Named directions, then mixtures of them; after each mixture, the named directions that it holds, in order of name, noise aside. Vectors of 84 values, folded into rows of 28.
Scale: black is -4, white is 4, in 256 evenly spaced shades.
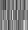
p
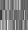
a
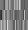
a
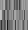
a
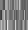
a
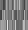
a, p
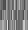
a, p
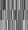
a, p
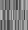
a, p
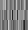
p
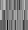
a, p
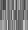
a, p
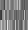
a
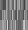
a, p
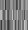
a, p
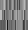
a, p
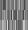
a, p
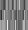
a, p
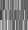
a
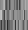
a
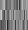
a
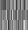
p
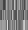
a, p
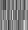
p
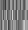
p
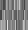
a, p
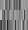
a
